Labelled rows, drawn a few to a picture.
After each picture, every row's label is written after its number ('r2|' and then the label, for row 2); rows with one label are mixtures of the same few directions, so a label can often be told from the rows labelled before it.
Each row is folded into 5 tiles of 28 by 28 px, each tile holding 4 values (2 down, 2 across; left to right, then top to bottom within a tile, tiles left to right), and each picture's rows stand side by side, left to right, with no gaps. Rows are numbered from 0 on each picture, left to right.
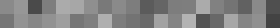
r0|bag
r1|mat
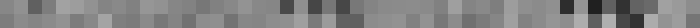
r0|bag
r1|mat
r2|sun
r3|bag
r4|sun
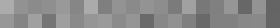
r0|bag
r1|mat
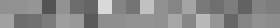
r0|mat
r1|bag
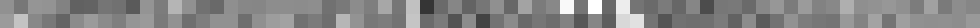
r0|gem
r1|bag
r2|mat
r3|bag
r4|sun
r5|bag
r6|bag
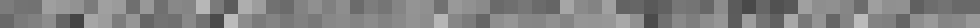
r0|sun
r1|sun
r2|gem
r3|gem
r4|bag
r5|sun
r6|gem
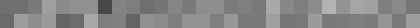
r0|mat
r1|mat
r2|sun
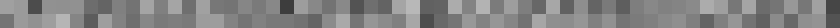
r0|bag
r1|sun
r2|gem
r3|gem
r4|sun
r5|mat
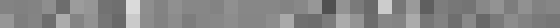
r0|mat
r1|bag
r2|mat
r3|bag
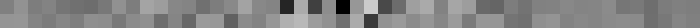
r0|gem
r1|mat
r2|sun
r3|bag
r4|bag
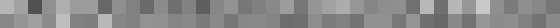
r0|bag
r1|sun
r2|sun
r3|sun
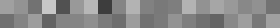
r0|mat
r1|sun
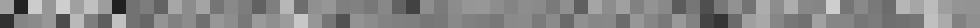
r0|gem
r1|gem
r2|gem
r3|sun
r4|gem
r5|gem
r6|bag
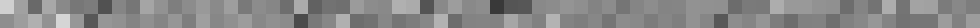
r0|bag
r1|bag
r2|gem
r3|gem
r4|mat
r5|gem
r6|sun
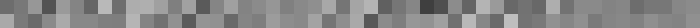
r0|mat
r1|mat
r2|sun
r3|mat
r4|gem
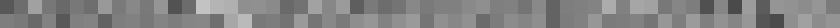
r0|bag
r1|bag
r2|gem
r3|mat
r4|sun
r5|sun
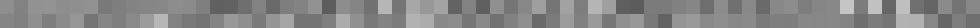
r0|sun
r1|gem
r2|mat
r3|gem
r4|bag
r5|sun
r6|sun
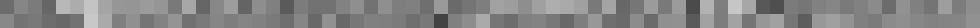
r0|bag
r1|mat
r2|bag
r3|gem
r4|mat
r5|bag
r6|mat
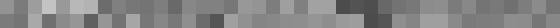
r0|sun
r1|sun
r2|bag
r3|gem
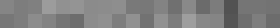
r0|sun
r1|bag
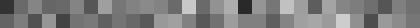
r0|bag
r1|mat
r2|bag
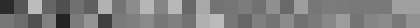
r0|bag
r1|sun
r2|gem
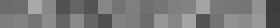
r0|bag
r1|mat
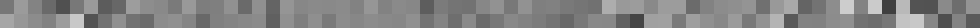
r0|sun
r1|mat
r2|bag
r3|bag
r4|sun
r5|sun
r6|sun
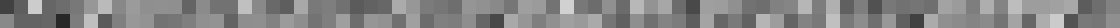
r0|bag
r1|mat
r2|gem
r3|sun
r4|gem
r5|mat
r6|sun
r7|sun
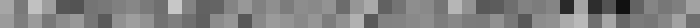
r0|bag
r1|bag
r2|sun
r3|bag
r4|sun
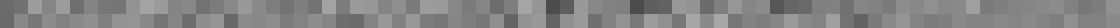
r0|gem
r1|mat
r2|sun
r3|mat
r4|gem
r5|gem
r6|gem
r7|mat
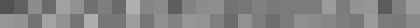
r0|mat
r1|bag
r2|mat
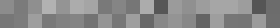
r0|sun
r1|gem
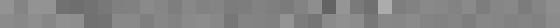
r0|bag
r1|bag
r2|mat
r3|mat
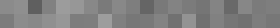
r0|bag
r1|bag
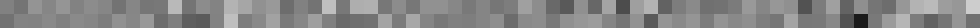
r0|gem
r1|bag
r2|sun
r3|mat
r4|sun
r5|mat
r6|gem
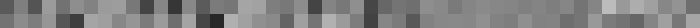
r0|sun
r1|sun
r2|bag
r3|bag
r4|sun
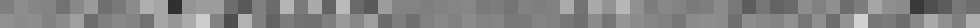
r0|sun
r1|bag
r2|sun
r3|bag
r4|sun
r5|sun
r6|gem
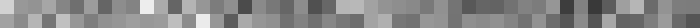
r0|bag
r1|bag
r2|bag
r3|sun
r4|bag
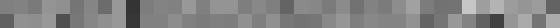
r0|mat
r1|sun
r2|gem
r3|sun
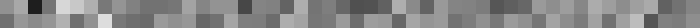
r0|bag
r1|mat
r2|gem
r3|gem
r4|sun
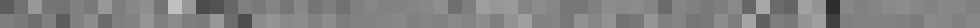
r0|bag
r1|bag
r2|sun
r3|bag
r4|mat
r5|mat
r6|sun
